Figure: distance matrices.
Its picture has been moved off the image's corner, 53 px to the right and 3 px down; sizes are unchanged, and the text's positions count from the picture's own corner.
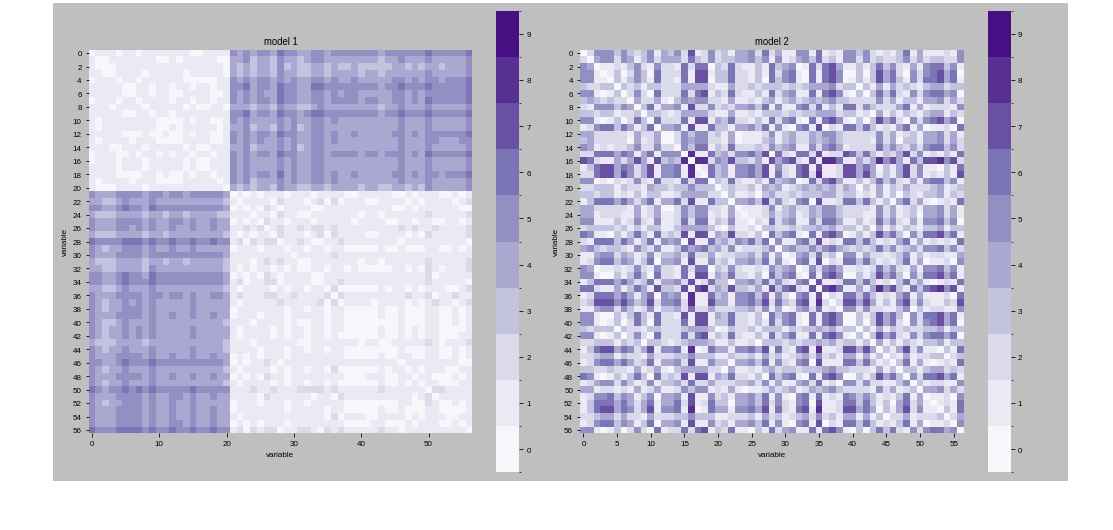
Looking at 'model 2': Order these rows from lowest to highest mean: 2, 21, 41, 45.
21, 45, 41, 2
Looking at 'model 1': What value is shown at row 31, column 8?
3
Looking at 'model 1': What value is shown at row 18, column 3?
1
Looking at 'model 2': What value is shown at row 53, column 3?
7
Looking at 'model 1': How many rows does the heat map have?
57
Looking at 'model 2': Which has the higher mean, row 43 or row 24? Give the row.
24
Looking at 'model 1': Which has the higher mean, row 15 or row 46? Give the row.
15
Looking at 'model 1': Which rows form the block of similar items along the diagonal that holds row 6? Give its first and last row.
0 to 20
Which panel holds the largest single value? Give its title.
model 2
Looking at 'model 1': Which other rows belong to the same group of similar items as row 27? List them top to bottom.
21, 22, 23, 24, 25, 26, 28, 29, 30, 31, 32, 33, 34, 35, 36, 37, 38, 39, 40, 41, 42, 43, 44, 45, 46, 47, 48, 49, 50, 51, 52, 53, 54, 55, 56
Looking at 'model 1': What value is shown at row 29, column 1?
4
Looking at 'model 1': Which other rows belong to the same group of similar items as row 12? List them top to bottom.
0, 1, 2, 3, 4, 5, 6, 7, 8, 9, 10, 11, 13, 14, 15, 16, 17, 18, 19, 20
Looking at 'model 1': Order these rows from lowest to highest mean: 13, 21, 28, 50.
21, 28, 50, 13
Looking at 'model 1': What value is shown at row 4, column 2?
1
